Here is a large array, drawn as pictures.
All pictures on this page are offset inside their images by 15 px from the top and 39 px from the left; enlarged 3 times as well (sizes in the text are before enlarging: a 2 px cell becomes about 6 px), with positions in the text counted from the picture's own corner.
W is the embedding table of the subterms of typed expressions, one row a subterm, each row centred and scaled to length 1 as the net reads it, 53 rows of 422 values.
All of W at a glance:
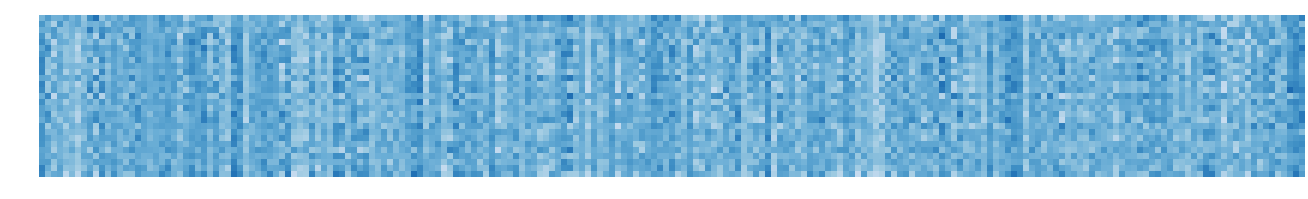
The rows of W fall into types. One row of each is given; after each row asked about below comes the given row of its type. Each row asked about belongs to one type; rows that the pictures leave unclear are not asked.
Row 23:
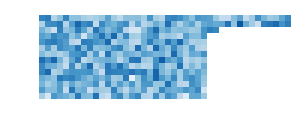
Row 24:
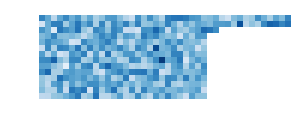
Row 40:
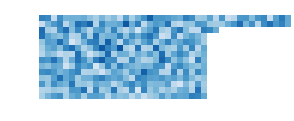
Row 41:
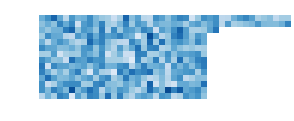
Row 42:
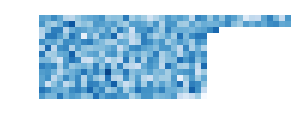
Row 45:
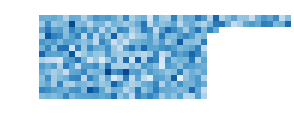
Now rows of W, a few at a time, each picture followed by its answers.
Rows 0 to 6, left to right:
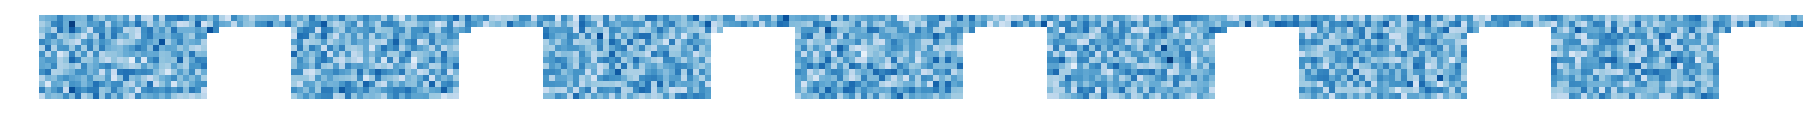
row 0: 24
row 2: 40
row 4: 24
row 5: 23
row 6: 41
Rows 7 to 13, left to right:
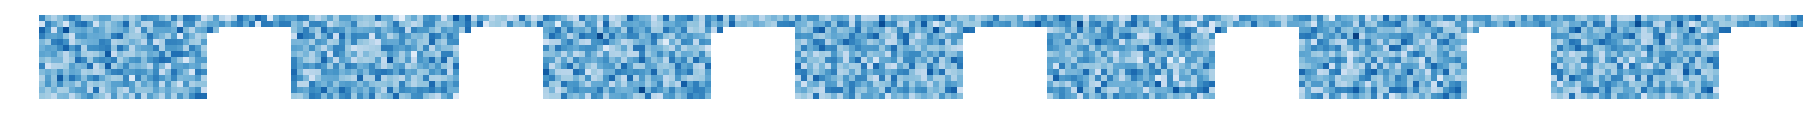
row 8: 41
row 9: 41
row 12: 40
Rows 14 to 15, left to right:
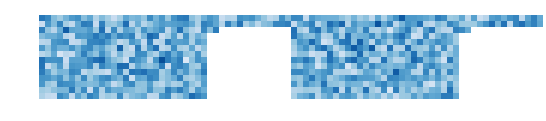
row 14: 41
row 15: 40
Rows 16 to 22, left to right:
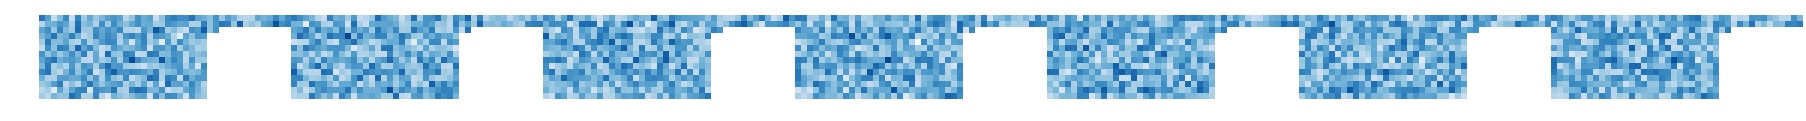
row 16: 24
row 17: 41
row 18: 23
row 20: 24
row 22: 41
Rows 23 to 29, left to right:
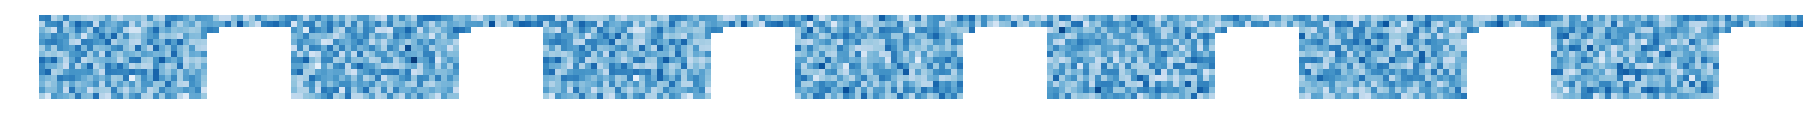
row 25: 23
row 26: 41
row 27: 42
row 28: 23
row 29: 24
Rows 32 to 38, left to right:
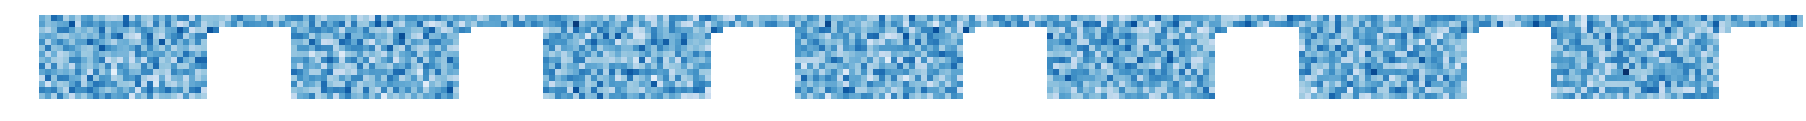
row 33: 40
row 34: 23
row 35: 45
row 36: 23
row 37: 24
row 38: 40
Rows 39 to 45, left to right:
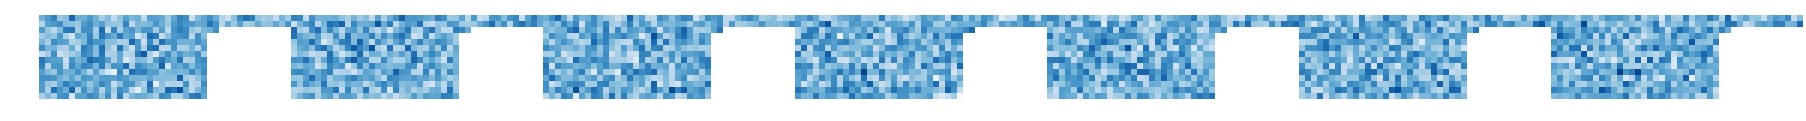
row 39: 41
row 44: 42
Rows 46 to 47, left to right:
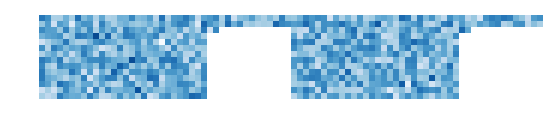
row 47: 23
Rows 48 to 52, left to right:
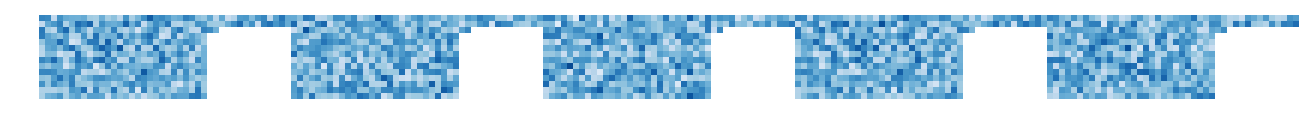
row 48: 40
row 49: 42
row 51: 40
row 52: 23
